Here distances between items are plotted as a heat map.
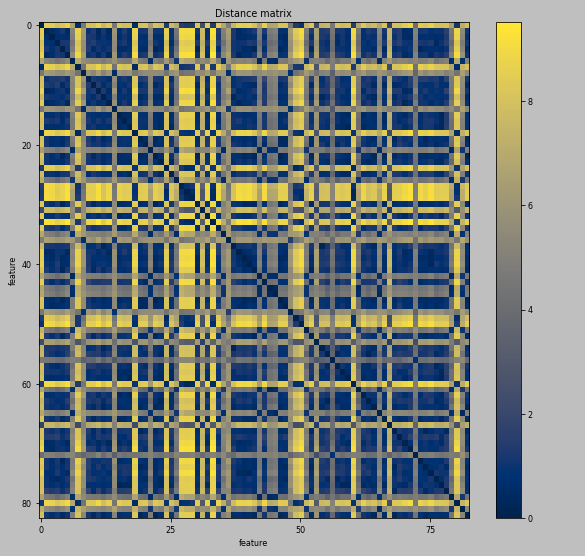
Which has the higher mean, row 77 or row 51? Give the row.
51
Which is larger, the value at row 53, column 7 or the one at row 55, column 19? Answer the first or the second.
the first
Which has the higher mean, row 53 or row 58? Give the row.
53
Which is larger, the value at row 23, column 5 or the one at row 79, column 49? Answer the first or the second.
the second
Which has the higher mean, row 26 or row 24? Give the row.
24
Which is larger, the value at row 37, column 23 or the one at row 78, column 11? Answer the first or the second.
the second
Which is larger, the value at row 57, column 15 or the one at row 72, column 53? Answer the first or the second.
the second
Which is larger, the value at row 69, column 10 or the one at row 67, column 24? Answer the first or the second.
the second
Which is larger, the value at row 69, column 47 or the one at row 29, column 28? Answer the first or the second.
the first
